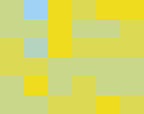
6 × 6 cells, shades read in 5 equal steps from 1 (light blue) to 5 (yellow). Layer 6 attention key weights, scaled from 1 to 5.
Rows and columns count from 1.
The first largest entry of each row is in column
3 3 3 1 2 5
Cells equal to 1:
1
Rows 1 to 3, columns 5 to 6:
5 5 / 3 4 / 4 4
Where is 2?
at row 3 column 2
